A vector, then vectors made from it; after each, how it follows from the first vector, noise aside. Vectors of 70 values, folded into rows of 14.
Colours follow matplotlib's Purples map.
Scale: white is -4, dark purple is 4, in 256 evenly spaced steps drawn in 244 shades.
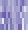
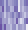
wrapped around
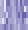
reversed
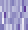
sign-scrambled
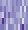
sign-scrambled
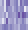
reversed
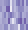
wrapped around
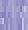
shrunk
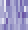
reversed
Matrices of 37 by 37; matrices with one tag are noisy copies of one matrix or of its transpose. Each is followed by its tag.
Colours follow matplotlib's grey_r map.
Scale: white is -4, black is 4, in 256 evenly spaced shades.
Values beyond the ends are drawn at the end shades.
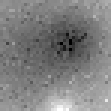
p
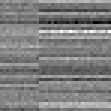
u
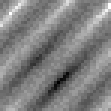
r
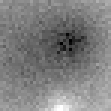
p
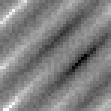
r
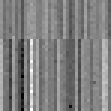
u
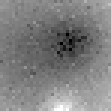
p
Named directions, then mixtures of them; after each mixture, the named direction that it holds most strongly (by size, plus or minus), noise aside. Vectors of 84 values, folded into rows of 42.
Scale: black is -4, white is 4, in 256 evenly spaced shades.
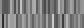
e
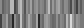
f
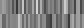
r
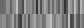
r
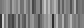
e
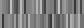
r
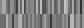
r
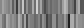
r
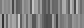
r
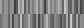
f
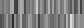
f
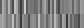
f
